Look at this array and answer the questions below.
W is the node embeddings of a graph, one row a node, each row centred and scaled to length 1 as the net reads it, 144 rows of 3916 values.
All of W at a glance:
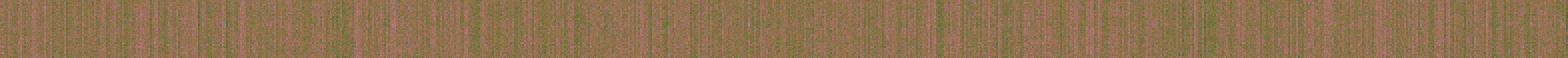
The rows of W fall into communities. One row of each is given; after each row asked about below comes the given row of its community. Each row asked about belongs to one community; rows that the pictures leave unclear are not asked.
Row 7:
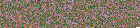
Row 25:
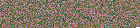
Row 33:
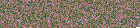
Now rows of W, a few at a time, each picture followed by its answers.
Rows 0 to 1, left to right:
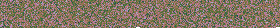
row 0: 33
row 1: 33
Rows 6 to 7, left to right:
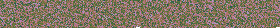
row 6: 7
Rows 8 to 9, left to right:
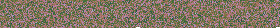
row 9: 25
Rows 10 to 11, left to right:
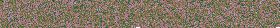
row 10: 7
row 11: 25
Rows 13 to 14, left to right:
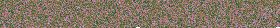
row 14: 33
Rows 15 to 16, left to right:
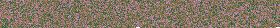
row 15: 7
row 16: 33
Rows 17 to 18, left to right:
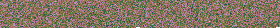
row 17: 33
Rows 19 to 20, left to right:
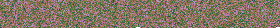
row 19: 25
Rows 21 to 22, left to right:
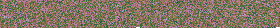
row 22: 25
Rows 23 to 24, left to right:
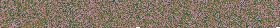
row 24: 33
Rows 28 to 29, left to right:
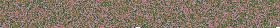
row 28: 25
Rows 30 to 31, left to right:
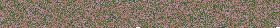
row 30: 25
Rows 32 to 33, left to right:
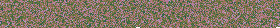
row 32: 25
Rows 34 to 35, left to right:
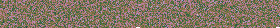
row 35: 7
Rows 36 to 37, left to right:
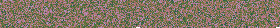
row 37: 25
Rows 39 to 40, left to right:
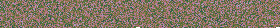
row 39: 25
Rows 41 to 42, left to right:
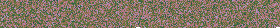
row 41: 33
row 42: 7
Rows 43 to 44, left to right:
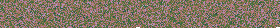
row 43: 25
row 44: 33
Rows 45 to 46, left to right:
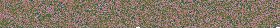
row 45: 7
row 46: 25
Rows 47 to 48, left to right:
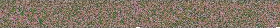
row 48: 33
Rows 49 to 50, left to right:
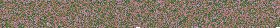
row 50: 25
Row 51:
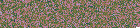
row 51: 7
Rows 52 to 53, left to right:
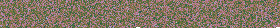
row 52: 33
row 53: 33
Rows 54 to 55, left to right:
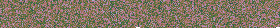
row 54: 25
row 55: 33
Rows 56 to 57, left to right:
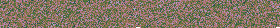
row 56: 33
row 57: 7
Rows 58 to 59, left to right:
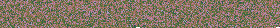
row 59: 33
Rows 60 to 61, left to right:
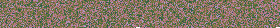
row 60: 33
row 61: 25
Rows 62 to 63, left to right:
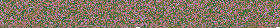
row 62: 33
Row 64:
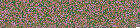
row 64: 33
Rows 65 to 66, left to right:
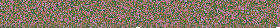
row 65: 33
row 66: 7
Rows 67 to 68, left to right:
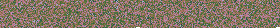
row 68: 25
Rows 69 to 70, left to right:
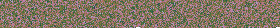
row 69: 33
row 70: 25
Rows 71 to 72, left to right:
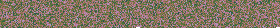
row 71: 7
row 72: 7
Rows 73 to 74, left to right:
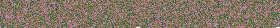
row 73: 7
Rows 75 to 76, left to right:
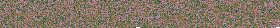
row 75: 25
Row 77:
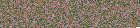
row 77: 33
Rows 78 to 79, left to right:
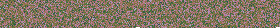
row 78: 25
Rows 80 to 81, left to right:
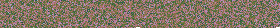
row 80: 33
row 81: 7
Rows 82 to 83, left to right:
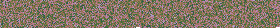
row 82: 7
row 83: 7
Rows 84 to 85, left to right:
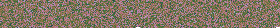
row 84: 25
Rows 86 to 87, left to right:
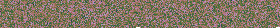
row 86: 25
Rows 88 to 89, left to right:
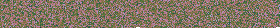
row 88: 33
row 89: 33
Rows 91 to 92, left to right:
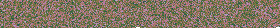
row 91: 33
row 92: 33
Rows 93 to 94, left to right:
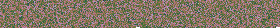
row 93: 25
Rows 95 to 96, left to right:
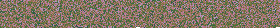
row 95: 33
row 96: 25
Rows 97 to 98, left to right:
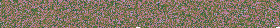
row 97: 25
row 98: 7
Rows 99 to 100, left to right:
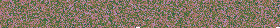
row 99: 7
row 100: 33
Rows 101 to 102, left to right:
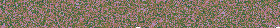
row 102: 33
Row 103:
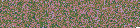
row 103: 33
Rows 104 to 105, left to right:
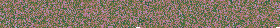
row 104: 25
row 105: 7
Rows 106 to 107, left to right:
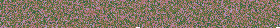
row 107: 25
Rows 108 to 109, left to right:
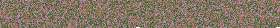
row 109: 25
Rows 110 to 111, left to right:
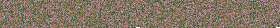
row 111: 25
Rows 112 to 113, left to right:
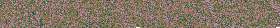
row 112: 33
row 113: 7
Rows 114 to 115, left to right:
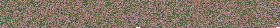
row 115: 33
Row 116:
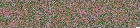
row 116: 7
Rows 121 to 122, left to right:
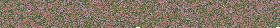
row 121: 25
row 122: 25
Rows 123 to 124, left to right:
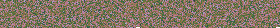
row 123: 33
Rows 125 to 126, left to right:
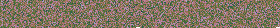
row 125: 33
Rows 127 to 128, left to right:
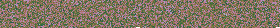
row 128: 25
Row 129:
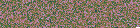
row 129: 7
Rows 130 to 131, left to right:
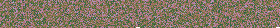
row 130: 25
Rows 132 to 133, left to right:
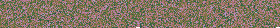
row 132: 7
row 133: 25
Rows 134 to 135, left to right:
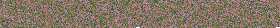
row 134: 7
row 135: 25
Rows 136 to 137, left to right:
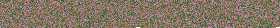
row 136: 33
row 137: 7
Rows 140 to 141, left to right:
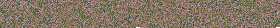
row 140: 25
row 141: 25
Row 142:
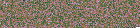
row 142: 25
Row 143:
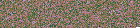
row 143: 33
